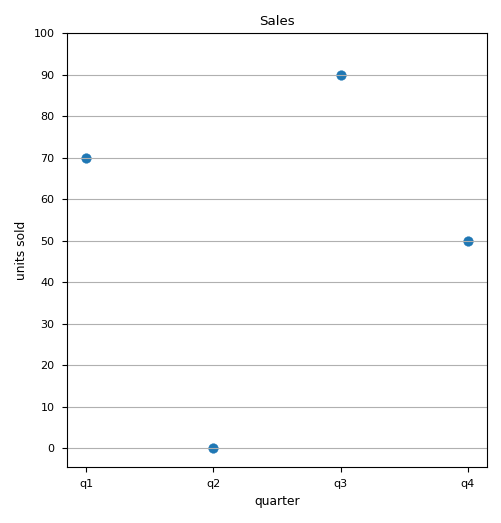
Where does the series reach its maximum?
q3
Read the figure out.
Title: Sales
x-axis: quarter, ticks q1 q2 q3 q4
y-axis: units sold, ticks 0 10 20 30 40 50 60 70 80 90 100
Values:
70 0 90 50
